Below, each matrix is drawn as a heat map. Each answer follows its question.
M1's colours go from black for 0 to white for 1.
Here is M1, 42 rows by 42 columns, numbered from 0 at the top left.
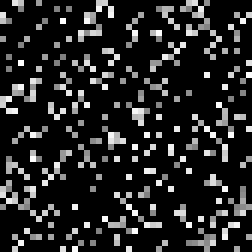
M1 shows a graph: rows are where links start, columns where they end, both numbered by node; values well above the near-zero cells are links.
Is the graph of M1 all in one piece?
yes
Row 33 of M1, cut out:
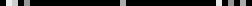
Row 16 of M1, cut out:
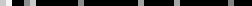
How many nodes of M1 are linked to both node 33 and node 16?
3
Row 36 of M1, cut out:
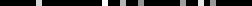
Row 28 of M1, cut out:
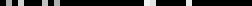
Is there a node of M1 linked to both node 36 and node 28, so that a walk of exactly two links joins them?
no
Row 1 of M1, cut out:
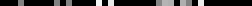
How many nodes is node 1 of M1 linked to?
11
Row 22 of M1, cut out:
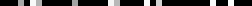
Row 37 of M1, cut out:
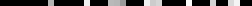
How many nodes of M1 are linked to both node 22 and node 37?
6
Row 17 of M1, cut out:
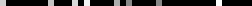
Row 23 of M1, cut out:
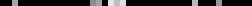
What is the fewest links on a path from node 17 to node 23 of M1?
2
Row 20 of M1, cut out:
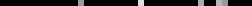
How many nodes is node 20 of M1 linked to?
5
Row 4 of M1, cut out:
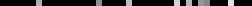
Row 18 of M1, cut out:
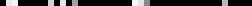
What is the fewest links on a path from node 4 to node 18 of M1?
3
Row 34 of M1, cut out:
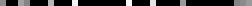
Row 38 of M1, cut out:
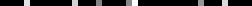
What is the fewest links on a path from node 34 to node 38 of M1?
2
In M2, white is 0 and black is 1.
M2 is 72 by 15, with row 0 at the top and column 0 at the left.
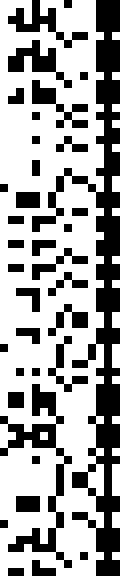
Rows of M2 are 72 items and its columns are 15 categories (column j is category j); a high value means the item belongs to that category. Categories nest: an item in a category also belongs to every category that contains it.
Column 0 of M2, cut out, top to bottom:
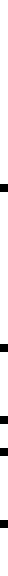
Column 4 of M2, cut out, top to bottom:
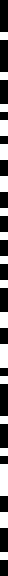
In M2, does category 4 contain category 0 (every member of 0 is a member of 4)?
no
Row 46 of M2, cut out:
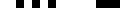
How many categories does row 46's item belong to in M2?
6
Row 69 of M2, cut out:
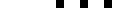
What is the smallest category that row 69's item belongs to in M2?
10
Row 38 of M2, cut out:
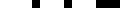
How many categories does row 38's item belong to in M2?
5
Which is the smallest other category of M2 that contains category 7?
13
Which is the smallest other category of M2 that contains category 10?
7
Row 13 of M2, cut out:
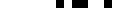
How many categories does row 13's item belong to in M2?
4
